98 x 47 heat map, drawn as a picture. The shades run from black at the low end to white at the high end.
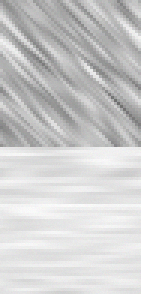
The table splits into 2 rows of 1 panel. Panel 1,1: high, slanting down to the right. Panel 2,1: very high, streaked across, faint in contrast.
